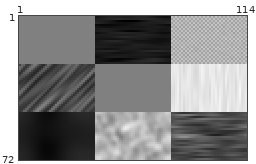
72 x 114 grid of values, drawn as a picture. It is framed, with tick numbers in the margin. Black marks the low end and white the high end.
The table splits into 3 rows of 3 panels. Panel 1,1: middling, flat. Panel 1,2: very low, streaked across, faint in contrast. Panel 1,3: high, checkered. Panel 2,1: low, slanting up to the right. Panel 2,2: middling, flat. Panel 2,3: very high, streaked downward, faint in contrast. Panel 3,1: very low, smooth, faint in contrast. Panel 3,2: high, blotchy. Panel 3,3: low, streaked across.
